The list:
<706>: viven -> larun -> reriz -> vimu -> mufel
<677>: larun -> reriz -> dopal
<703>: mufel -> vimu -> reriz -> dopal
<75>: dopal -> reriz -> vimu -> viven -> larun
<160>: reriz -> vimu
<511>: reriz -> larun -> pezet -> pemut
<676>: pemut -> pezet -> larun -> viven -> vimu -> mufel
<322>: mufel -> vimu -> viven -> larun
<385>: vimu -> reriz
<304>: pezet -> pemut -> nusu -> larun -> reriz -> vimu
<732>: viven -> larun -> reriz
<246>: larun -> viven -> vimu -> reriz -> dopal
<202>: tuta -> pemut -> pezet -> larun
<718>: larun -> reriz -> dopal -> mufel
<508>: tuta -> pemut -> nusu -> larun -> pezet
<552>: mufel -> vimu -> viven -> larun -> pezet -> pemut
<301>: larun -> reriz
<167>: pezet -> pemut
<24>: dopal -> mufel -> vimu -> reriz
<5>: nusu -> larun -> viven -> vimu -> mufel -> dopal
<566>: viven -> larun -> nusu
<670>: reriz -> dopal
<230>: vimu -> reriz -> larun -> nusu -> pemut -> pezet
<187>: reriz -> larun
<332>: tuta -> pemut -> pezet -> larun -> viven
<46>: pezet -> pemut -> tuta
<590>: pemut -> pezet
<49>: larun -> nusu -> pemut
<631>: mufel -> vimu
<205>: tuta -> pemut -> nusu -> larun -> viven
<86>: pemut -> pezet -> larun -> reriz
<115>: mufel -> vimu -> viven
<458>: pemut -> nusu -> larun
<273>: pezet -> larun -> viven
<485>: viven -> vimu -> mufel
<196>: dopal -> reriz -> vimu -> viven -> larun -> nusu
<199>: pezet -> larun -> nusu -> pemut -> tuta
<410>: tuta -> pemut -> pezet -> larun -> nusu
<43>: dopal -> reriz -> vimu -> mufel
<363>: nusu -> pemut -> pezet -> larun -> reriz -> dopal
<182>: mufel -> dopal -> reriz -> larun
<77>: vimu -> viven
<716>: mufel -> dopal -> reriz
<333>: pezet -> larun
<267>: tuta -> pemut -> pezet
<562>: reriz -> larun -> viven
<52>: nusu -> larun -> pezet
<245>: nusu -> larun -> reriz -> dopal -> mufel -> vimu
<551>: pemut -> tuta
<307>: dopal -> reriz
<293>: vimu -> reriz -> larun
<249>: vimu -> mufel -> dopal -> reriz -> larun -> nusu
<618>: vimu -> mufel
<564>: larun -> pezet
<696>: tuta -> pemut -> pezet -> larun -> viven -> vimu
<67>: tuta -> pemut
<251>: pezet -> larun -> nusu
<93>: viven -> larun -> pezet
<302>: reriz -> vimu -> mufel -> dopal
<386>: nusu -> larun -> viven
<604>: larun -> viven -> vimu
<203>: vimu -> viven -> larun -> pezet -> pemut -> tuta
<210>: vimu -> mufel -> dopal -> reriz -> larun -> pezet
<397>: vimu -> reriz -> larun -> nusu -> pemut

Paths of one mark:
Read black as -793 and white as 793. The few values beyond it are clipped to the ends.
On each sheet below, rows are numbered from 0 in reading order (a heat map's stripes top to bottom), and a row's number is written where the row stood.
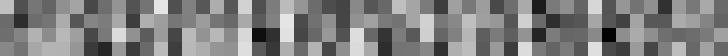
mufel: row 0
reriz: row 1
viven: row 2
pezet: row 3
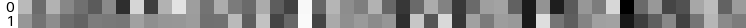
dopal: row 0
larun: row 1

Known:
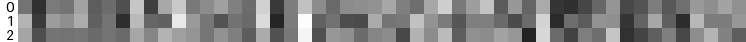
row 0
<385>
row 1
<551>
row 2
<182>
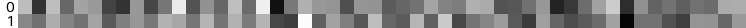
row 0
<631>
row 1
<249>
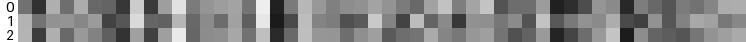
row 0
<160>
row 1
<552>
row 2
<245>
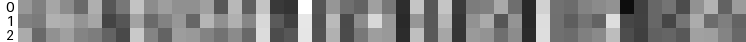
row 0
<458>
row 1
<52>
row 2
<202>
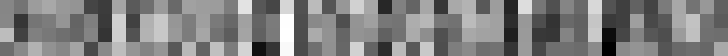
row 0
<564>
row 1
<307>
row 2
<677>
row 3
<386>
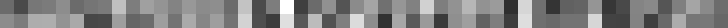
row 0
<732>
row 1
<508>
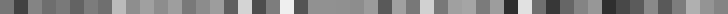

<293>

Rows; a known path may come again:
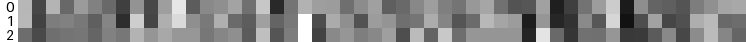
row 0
<245>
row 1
<670>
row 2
<187>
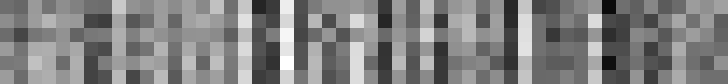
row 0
<75>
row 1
<564>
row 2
<732>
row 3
<508>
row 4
<251>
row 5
<230>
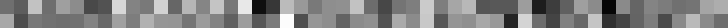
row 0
<604>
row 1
<182>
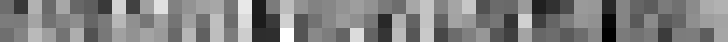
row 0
<160>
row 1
<322>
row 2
<566>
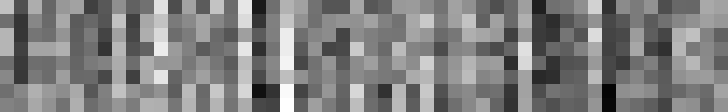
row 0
<485>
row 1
<385>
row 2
<716>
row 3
<46>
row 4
<301>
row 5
<24>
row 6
<386>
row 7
<249>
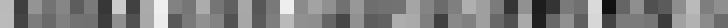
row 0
<703>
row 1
<718>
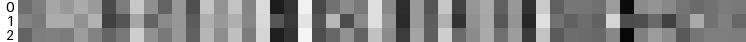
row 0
<273>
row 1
<52>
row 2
<562>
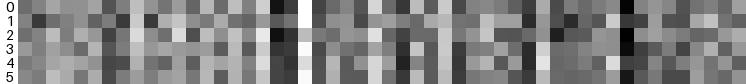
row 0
<205>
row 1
<307>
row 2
<77>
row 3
<458>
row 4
<93>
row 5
<410>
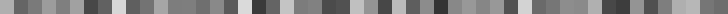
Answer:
<511>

